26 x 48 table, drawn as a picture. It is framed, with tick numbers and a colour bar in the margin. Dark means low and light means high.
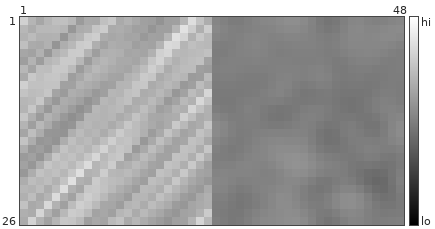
It is made of 1 by 2 panels. Panel 1,1: high, slanting up to the right. Panel 1,2: middling, blotchy, faint in contrast.
